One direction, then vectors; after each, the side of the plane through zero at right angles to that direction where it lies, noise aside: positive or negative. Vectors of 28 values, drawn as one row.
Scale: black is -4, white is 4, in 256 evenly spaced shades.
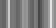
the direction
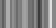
positive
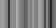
negative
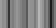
negative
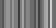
positive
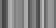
positive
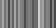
negative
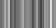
positive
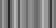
negative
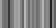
negative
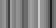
negative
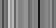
positive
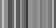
negative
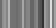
positive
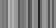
positive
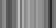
negative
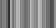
negative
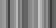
negative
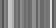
positive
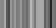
negative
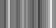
positive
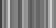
positive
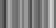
positive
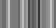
positive
